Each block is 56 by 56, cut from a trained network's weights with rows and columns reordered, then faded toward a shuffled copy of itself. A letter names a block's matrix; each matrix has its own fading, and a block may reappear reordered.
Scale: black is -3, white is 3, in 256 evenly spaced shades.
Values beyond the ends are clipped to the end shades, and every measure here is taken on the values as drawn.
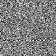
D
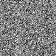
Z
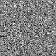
D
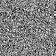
D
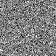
Z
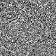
Z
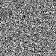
Z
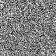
Z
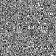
D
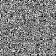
D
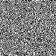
Z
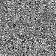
Z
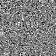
D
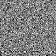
D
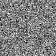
Z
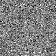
Z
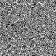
D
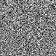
D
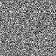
D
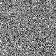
Z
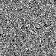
Z
